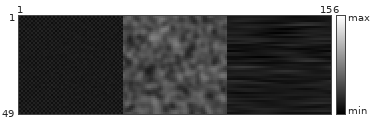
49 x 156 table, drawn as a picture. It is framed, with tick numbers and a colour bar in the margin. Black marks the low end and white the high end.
It is made of 1 by 3 panels. Panel 1,1: very low, checkered, faint in contrast. Panel 1,2: low, blotchy. Panel 1,3: very low, streaked across, faint in contrast.
